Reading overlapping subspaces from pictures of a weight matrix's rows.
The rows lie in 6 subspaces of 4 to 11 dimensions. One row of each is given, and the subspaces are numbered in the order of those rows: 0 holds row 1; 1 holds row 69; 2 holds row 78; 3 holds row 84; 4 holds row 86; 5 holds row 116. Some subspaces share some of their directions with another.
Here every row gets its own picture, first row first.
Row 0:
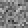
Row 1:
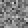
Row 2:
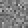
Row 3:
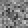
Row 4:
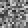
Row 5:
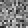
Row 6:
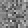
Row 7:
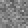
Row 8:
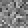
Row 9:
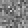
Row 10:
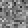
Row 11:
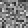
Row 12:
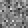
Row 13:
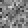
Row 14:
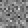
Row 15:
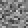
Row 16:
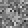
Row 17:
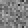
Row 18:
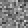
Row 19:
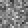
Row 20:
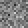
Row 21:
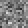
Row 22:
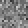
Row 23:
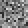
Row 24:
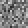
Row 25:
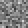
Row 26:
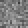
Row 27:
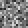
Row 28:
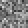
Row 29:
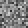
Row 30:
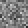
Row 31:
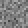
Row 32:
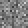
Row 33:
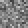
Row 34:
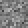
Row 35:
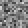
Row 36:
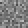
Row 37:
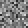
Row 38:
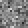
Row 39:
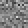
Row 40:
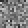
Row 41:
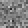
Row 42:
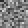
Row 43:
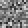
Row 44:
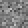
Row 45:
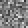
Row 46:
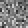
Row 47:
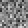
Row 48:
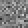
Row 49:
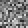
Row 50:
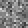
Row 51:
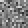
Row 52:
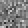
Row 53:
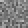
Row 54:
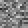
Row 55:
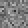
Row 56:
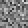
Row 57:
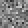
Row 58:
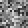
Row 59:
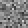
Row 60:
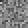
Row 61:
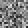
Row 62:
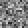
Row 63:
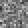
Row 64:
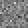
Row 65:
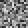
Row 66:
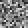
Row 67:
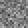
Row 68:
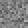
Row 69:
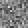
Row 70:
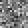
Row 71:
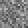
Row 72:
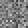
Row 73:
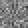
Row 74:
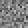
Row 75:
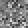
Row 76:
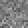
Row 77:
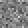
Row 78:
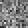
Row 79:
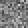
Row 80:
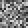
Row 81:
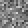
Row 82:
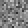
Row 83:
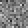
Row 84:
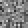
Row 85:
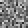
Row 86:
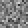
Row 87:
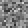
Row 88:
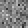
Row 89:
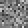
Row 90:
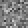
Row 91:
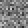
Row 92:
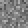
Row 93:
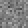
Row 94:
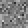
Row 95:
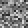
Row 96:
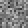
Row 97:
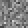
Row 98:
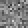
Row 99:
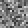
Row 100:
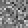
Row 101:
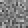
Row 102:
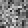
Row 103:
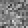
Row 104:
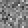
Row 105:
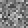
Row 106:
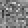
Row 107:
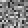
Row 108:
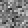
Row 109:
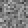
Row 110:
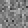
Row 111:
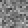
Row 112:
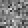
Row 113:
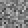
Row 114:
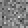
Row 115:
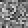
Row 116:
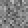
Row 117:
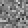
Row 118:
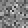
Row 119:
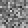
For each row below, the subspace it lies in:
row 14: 0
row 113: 0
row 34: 3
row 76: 4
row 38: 2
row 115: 0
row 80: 0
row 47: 4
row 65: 3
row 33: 5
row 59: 4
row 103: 2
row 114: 0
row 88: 4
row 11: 4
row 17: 2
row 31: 0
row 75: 4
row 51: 5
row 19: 5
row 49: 0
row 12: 5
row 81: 1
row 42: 4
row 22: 2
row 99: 0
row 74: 0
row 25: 4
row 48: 0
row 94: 0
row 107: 4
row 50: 4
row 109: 3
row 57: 1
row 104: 4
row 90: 3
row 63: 3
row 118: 0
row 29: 0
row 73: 0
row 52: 5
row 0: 4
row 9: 1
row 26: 5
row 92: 1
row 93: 3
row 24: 4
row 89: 2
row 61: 4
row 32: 0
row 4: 5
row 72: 4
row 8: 4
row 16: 0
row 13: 4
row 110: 5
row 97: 0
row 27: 0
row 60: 1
